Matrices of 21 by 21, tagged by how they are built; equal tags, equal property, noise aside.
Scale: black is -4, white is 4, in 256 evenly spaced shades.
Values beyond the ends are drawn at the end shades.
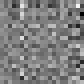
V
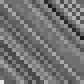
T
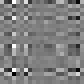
V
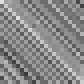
T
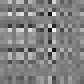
V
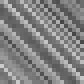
T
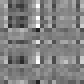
V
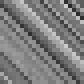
T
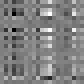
V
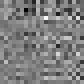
V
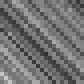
T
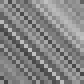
T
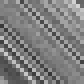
T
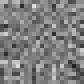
V
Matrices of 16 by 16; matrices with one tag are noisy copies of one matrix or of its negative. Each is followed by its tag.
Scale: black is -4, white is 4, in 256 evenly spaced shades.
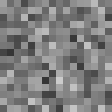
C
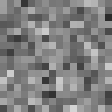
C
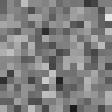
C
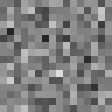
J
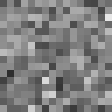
C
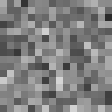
C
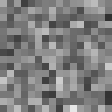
C
